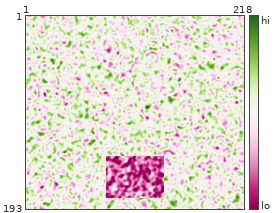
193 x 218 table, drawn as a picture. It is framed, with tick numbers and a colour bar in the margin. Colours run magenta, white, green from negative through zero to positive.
Stripes: none. Grain: blotchy. Odd patch: lower, in the bottom middle. Ninth with the lowest average: bottom middle.
